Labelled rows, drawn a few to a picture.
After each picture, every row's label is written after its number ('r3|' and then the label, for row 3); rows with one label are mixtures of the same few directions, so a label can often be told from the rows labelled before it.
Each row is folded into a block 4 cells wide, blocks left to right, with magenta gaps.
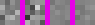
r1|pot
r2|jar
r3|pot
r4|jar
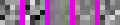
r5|jar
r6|pot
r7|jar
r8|pot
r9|pot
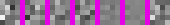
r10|jar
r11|jar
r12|pot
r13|pot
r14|jar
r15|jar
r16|jar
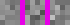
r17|jar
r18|pot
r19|jar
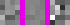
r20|pot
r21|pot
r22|jar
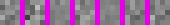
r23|pot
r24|jar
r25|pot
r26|pot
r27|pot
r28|pot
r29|pot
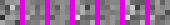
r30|jar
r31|jar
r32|jar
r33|jar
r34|jar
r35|jar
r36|pot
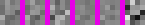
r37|pot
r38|pot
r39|pot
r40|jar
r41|jar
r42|pot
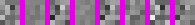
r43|jar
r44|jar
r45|jar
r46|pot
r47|jar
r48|pot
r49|jar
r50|jar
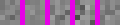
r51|pot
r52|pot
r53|pot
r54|jar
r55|pot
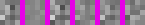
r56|jar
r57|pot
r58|jar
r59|jar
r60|jar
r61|pot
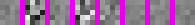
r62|jar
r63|pot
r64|jar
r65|pot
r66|jar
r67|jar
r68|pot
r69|pot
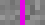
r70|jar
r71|jar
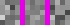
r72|jar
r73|pot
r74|pot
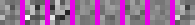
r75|jar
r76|jar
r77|pot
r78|pot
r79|pot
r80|pot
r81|jar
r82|jar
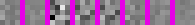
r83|jar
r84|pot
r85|jar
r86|pot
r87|pot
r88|jar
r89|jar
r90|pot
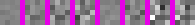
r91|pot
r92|pot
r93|pot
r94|pot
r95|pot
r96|pot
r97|jar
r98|jar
